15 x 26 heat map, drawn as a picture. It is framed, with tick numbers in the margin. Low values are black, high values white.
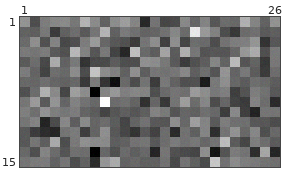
Seam: none. Mirror symmetry: none. Slope: none.
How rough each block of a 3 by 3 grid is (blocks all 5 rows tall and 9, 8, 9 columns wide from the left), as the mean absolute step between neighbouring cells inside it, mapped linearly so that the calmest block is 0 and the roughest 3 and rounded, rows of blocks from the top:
2 3 2 / 3 1 1 / 2 0 3
